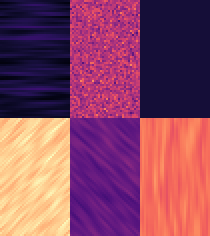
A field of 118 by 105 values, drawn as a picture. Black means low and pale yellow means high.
The table splits into 2 rows of 3 panels. Panel 1,1: very low, streaked across, faint in contrast. Panel 1,2: middling, fine-grained. Panel 1,3: very low, flat. Panel 2,1: very high, slanting up to the right, faint in contrast. Panel 2,2: low, slanting down to the right, faint in contrast. Panel 2,3: high, streaked downward, faint in contrast.
